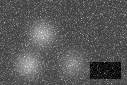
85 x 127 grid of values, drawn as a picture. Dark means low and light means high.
Odd patch: lower, in the bottom right. Stripes: none. Ninth with the highest average: bottom left. Ninth with the lowest average: bottom right. Bumps: three. Mirror symmetry: none.
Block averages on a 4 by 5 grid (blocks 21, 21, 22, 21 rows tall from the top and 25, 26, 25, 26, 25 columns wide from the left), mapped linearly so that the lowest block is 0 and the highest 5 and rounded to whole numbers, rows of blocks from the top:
2 2 2 2 2 / 2 5 3 2 2 / 3 4 3 2 2 / 3 4 3 1 0
